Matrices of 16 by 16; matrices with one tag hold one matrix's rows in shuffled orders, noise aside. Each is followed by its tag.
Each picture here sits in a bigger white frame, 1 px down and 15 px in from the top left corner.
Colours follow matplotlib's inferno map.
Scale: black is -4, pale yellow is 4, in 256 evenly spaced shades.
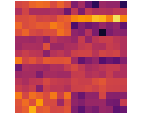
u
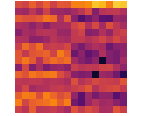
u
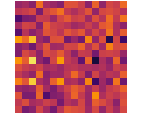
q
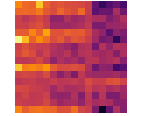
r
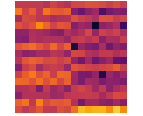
u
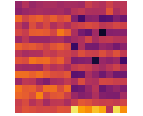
u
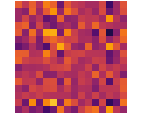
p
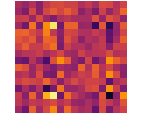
p
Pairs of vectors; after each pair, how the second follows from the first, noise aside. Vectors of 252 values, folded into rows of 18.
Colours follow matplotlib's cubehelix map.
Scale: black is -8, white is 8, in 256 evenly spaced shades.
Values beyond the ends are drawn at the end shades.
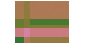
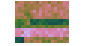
scaled up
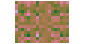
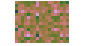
negated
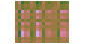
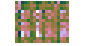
scaled up
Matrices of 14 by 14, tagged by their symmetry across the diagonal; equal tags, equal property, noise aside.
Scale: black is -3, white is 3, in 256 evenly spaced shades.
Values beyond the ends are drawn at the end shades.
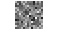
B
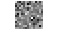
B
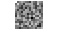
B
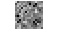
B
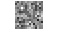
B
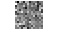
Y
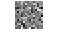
Y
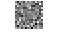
Y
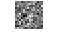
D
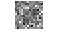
B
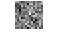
D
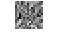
D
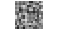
Y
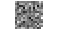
D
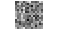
D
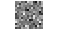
Y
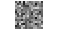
D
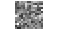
D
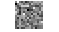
Y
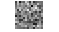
D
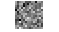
D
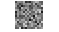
B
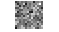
D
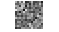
B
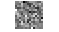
Y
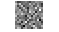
Y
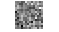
Y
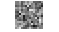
Y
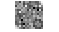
B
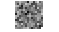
B
